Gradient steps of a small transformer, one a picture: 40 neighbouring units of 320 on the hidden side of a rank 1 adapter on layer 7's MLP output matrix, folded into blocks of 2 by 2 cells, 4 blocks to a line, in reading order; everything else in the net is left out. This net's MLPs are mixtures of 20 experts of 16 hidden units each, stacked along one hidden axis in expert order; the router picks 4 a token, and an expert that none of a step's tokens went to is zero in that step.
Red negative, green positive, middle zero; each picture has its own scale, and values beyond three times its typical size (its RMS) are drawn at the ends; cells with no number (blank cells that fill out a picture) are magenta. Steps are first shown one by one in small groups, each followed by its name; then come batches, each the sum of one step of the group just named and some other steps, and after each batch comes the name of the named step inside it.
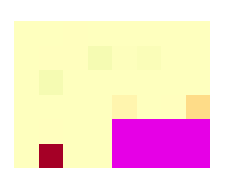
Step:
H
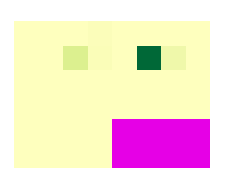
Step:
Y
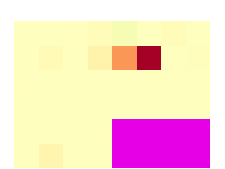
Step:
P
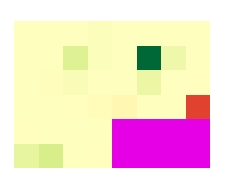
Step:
Y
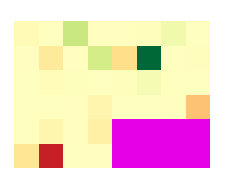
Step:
H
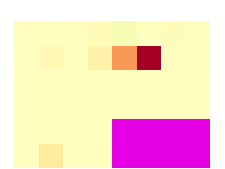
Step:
P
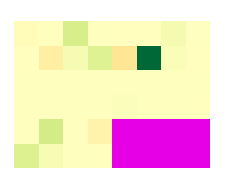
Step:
Y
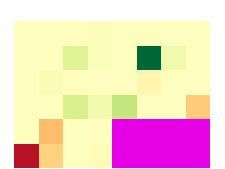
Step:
Y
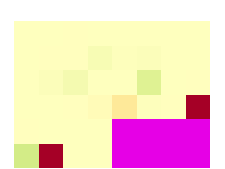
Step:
H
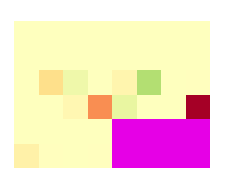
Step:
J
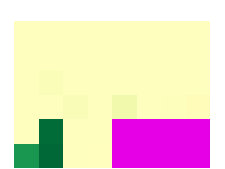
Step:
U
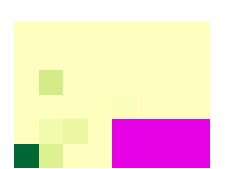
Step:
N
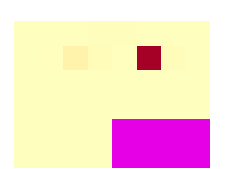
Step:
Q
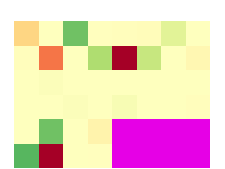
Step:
U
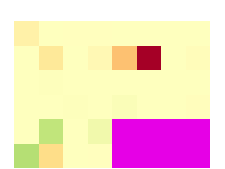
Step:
U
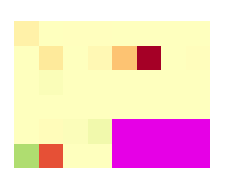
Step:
N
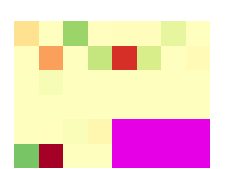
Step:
N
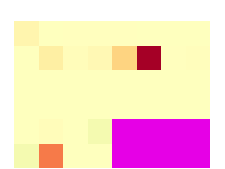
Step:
Q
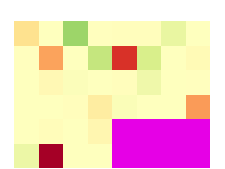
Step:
J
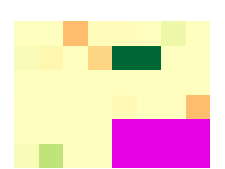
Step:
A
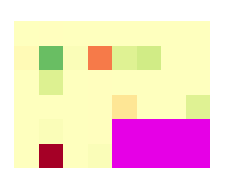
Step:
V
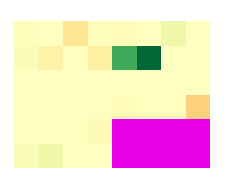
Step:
A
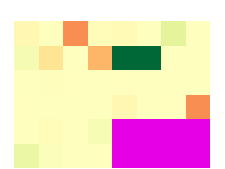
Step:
A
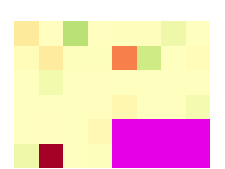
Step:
V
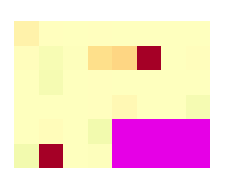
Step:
V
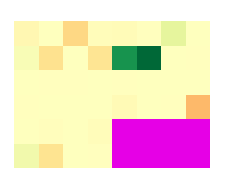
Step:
A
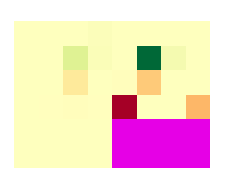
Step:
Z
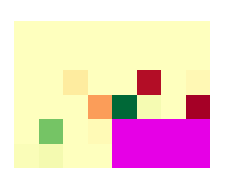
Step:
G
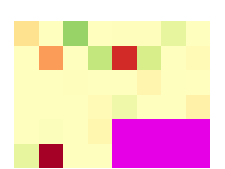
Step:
G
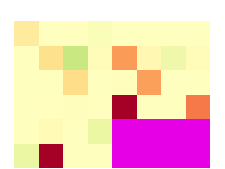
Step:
Z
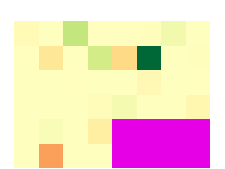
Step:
G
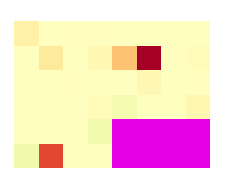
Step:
G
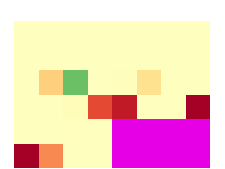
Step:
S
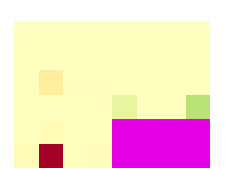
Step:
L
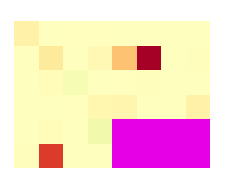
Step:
S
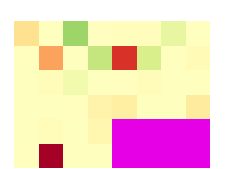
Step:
S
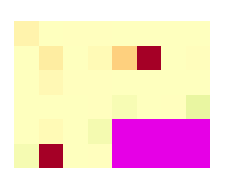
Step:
L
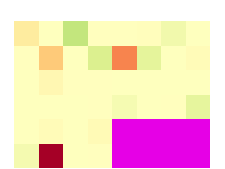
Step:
L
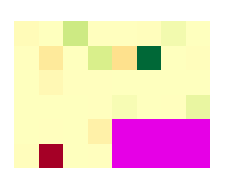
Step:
L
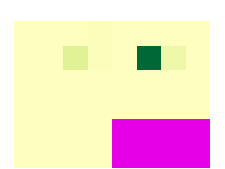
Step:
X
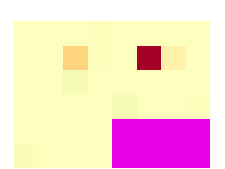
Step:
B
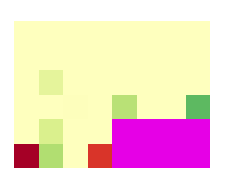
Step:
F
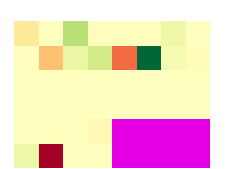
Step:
X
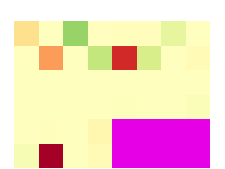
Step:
F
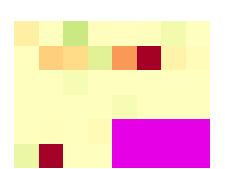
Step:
B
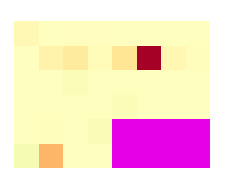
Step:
B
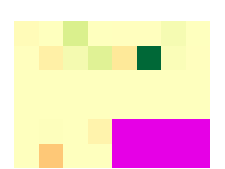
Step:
X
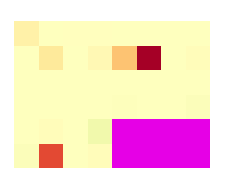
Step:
F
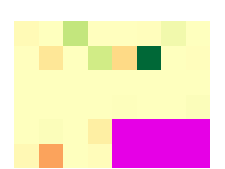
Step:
F
